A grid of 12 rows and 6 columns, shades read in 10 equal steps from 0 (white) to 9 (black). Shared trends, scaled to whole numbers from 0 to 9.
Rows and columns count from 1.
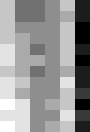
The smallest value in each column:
0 1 3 3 1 7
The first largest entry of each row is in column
6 6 6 6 6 6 6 6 6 6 6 6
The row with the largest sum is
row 2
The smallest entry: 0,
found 2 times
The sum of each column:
15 34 51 46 24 98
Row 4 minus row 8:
1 1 0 0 1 1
